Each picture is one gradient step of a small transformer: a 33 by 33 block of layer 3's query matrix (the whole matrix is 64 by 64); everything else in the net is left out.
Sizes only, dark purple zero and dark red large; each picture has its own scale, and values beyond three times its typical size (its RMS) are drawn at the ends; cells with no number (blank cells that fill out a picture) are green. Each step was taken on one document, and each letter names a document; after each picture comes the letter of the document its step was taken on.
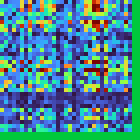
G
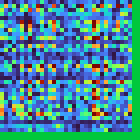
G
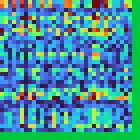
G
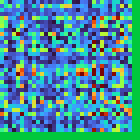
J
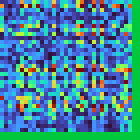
J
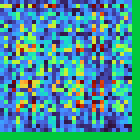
J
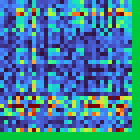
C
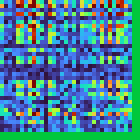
C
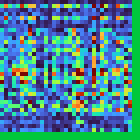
J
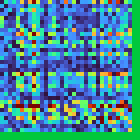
C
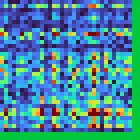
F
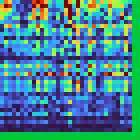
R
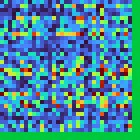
J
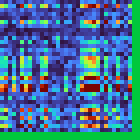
G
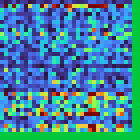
F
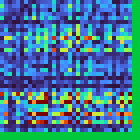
R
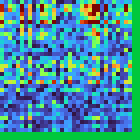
G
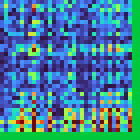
C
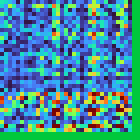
F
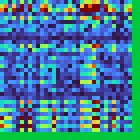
G
